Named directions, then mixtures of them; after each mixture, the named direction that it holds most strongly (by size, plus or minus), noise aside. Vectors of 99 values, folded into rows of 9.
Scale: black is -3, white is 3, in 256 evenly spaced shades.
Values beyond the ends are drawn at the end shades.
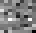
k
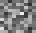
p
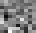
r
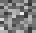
p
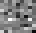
k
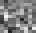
r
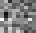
p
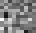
p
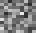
p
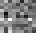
k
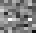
k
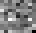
k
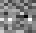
p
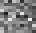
k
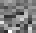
r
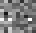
k
